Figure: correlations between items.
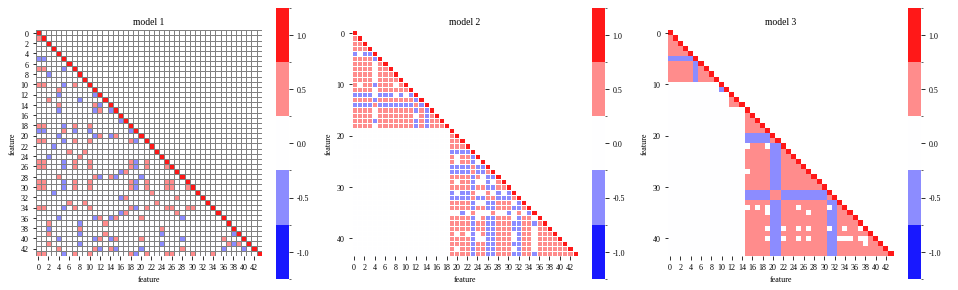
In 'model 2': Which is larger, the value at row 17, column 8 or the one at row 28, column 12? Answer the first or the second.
the first
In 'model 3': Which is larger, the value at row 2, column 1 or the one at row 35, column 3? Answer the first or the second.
the first
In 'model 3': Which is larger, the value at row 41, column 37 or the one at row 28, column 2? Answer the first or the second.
the first
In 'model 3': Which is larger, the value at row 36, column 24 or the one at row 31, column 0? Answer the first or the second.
the first
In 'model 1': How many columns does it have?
44
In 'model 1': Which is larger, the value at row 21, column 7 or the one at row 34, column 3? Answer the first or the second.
the first
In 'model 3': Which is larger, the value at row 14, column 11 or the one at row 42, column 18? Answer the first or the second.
the second
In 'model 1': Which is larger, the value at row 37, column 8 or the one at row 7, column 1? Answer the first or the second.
the second
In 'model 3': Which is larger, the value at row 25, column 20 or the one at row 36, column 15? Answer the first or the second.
the second
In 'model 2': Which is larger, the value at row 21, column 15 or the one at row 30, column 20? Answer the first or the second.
the second
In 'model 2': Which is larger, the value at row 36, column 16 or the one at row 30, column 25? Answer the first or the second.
the second
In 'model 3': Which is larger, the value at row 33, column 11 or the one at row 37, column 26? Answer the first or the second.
the second
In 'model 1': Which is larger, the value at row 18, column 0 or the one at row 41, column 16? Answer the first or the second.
the first
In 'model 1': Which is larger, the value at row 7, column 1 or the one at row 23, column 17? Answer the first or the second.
the first
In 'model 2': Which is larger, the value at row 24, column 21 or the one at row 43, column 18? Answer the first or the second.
the first
